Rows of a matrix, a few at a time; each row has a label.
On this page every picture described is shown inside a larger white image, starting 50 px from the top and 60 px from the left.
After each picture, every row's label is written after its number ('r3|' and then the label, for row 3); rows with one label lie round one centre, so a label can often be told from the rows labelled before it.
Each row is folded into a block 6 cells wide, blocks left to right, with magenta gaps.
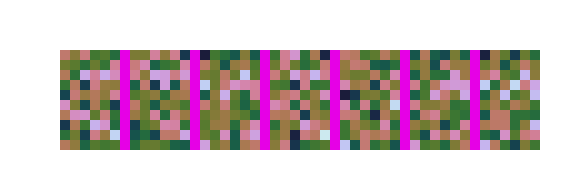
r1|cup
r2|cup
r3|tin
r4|cup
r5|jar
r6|tin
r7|tin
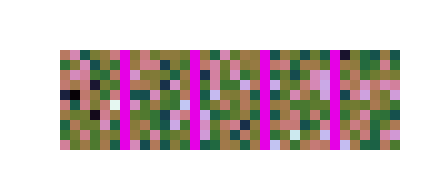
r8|jar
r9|jar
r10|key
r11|tin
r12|tin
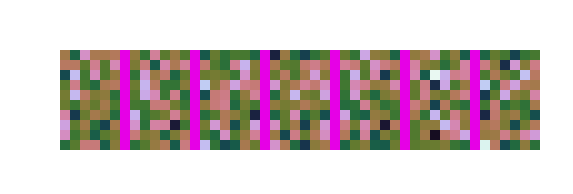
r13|key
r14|key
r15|tin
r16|tin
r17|key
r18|cup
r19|tin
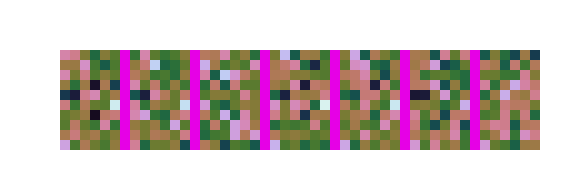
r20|jar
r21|jar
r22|cup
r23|jar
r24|jar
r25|jar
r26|tin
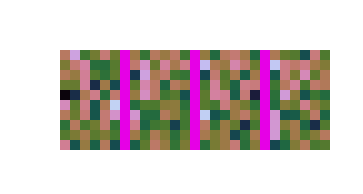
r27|jar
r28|key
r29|key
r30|key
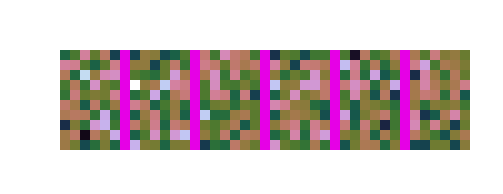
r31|cup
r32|tin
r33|key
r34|tin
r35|key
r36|key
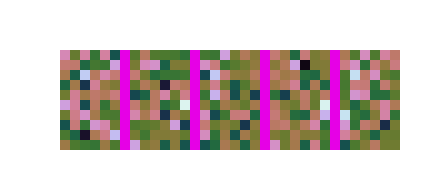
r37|cup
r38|jar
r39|key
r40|jar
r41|key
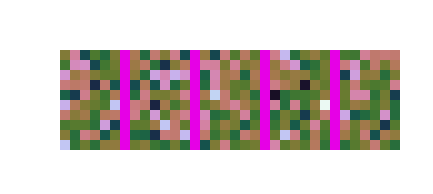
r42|jar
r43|cup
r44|key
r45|jar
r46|key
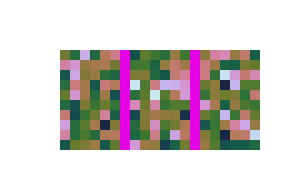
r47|key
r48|tin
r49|cup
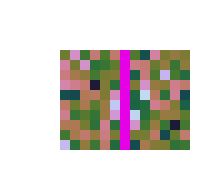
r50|jar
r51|key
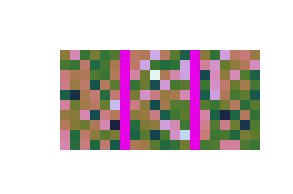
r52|jar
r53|cup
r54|key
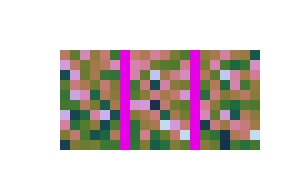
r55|key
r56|cup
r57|cup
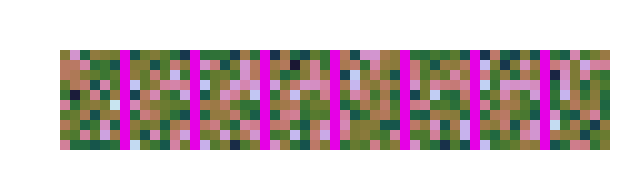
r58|jar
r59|tin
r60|tin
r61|tin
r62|key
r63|tin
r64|tin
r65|key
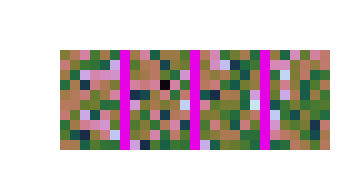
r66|cup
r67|jar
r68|jar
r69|key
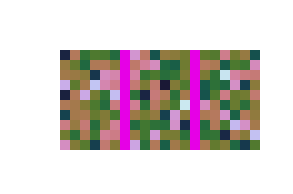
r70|tin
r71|jar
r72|cup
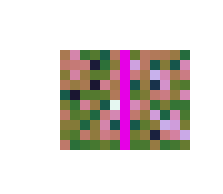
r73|jar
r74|cup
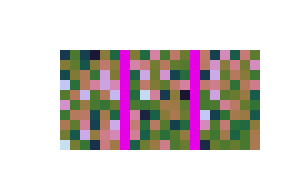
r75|tin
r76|key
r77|key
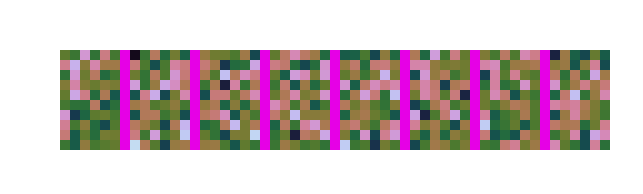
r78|key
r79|tin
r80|cup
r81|cup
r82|tin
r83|key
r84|key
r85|tin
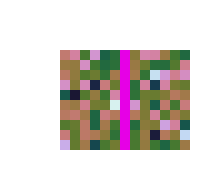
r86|jar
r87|cup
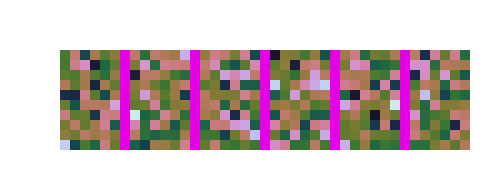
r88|jar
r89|key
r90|cup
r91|tin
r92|jar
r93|key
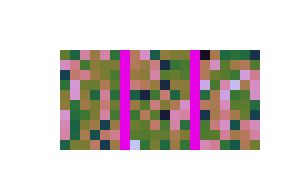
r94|key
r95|jar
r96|tin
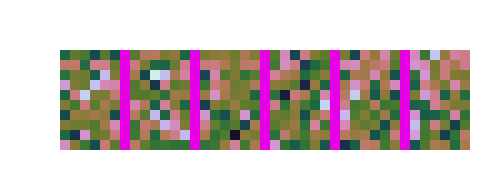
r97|tin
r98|cup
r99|key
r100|jar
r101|key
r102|key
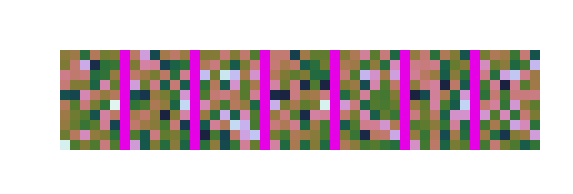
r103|jar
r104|jar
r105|cup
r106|jar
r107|cup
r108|jar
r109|cup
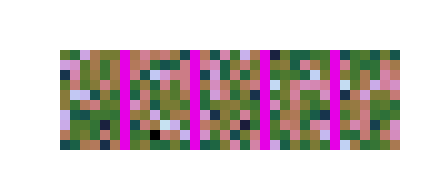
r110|key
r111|cup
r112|key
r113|tin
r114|tin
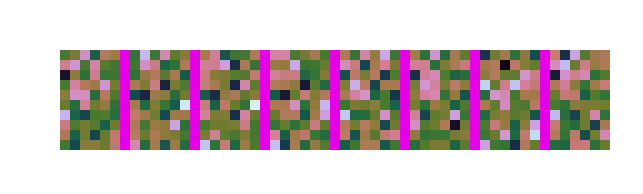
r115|key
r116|jar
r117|jar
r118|jar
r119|key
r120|key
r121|tin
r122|key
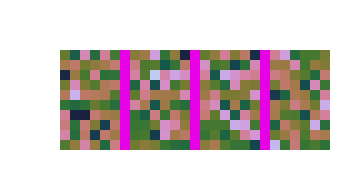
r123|key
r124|cup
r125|cup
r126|jar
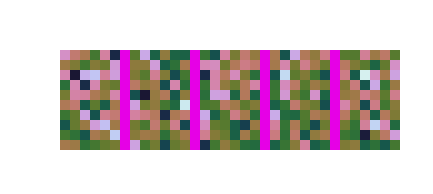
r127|cup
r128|jar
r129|key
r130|key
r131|cup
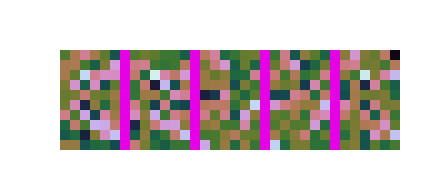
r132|cup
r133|cup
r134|jar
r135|jar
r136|cup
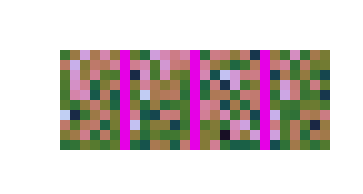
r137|key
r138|key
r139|cup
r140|key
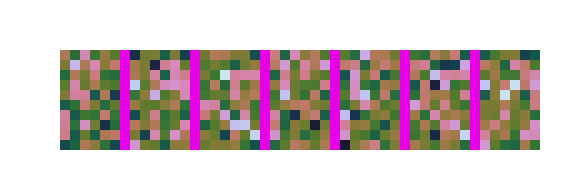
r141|key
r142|tin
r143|cup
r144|key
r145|key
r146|cup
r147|tin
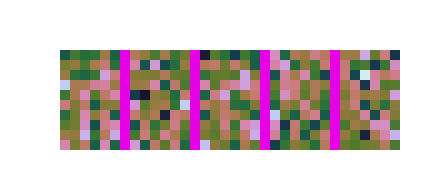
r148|tin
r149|jar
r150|tin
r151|key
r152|cup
